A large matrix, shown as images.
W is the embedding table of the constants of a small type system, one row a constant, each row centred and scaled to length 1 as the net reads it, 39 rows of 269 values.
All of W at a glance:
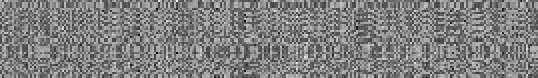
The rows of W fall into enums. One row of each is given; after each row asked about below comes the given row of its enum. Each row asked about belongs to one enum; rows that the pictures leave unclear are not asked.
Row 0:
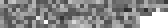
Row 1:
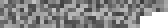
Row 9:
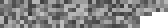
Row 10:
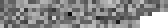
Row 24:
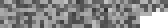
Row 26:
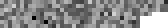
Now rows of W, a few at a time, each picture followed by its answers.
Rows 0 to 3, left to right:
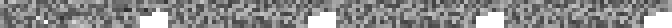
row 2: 1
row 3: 1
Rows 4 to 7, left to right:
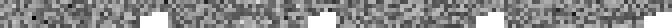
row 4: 26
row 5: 0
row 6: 9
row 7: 10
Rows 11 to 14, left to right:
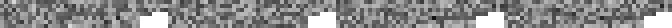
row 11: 0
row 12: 9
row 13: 10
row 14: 10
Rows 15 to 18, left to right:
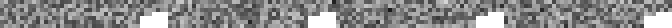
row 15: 1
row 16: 26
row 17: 10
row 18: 24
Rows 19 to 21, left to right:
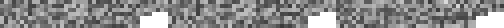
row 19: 9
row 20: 9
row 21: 10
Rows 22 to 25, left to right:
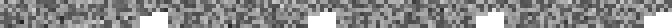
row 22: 0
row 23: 24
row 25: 24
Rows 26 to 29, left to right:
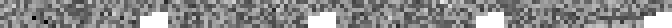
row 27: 24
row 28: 24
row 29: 10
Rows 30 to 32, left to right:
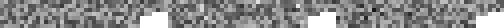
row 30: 1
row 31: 0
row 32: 24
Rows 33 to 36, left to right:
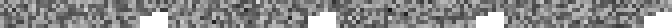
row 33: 0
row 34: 26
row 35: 10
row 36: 9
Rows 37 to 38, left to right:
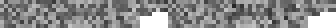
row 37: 0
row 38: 0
